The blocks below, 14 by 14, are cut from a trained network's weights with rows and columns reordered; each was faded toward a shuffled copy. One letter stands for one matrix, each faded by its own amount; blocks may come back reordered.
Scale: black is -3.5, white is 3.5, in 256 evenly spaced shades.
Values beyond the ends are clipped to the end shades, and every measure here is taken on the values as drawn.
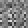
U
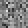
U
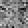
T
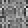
U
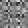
U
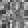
U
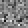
T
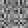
U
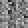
T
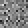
U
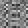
U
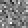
T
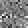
T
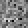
T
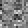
U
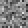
T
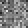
T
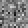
T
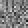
U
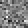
T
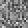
U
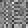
U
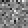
T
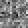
T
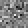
T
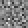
U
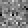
T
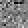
T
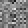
U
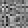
U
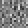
U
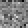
T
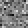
T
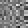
U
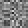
U
